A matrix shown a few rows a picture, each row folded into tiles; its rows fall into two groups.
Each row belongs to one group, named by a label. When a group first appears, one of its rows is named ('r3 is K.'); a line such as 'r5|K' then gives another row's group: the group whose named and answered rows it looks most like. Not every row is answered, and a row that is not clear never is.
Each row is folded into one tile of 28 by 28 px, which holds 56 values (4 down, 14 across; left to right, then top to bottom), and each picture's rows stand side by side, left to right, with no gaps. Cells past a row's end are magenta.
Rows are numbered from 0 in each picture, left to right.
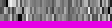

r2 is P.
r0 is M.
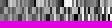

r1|M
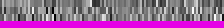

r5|P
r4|P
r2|P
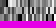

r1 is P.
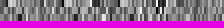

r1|P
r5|P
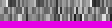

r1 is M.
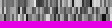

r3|M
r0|P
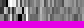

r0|M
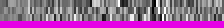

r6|P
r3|M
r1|P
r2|P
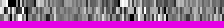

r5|P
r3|P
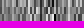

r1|P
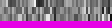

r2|M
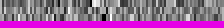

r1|P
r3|M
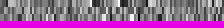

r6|P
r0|M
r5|M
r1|P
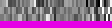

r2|M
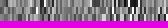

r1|P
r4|P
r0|M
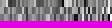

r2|M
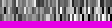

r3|P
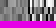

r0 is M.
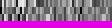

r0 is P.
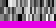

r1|P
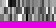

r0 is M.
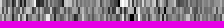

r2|M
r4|M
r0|P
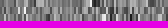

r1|M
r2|P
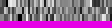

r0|M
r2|P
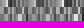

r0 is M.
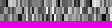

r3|M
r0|M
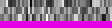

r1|P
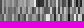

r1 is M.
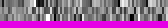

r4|M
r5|M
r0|P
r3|M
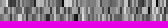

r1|M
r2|M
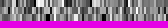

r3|M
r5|P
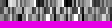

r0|M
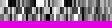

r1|M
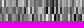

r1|P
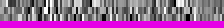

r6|M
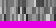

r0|P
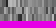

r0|M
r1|P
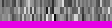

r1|P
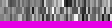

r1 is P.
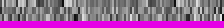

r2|M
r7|P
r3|P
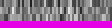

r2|P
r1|P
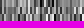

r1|P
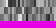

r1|M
